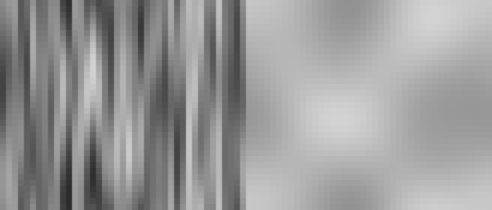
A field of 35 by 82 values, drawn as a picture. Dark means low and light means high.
It is made of 1 by 2 panels. Panel 1,1: middling, streaked downward, strong in contrast. Panel 1,2: high, smooth.
